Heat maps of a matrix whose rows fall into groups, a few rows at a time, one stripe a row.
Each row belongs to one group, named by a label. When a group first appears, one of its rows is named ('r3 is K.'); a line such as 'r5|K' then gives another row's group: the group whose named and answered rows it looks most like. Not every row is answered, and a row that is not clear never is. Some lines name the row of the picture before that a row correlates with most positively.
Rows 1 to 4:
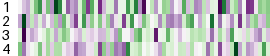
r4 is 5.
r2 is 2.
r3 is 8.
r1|5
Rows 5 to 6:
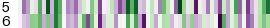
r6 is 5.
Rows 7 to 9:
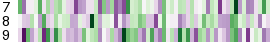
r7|5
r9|5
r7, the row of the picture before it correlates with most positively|5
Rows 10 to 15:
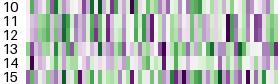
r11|5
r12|5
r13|8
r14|8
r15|2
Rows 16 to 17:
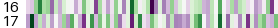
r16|5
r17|2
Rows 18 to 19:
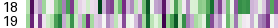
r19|8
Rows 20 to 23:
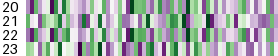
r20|5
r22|5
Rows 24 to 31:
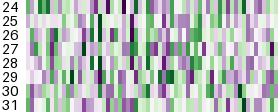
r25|2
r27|5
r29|2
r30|8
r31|5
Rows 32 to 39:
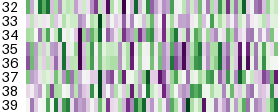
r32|5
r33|2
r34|8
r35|2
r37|8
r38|8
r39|5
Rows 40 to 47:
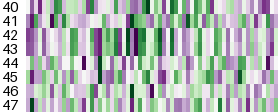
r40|8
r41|5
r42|2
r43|2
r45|8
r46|5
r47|2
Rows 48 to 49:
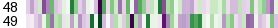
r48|2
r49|8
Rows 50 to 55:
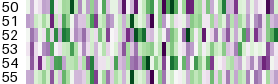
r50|2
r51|5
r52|5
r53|2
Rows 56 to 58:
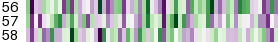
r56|8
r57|8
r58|2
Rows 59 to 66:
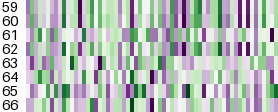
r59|2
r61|5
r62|2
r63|2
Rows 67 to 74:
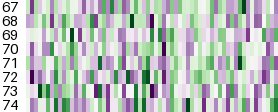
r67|5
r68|5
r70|2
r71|8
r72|8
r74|5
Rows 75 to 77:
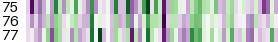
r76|8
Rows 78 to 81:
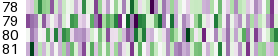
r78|5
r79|2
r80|5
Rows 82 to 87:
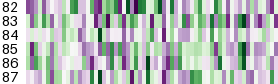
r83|5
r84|2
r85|5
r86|5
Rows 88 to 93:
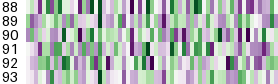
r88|8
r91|8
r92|5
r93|2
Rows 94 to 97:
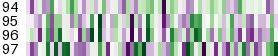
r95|8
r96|8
